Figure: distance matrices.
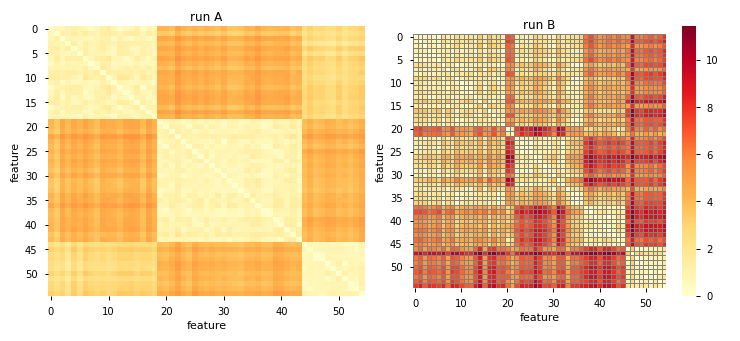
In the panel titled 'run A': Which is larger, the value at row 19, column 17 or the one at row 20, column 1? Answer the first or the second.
the first
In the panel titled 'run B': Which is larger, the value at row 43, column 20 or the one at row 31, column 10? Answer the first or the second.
the second
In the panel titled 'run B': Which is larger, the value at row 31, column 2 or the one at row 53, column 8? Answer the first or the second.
the second
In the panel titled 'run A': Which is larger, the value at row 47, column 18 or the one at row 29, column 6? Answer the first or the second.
the second
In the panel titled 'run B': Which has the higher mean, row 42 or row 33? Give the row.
42
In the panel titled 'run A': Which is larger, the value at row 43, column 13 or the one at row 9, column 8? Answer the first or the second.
the first
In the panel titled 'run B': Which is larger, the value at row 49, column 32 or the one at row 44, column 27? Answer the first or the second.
the second
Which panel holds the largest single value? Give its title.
run B
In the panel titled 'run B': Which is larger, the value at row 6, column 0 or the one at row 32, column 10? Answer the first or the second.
the second
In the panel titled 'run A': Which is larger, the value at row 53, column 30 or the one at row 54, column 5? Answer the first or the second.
the first
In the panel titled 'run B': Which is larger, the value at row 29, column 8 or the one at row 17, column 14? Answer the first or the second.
the first
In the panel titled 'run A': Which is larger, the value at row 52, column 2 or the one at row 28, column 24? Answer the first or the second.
the first
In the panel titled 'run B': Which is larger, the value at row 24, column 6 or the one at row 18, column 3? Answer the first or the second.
the first
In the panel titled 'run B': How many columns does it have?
55
